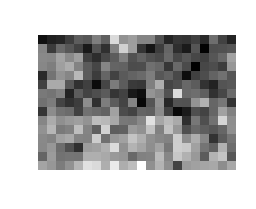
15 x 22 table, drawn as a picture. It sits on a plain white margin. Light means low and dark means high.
No regular stripes run through it. The bottom middle is the ninth with the lowest average. A horizontal seam about 60% of the way down splits the table, and the top part is higher. The top right is the ninth with the highest average.
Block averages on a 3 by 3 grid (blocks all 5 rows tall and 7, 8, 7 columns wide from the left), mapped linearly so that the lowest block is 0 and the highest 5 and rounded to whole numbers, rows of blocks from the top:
335
333
101
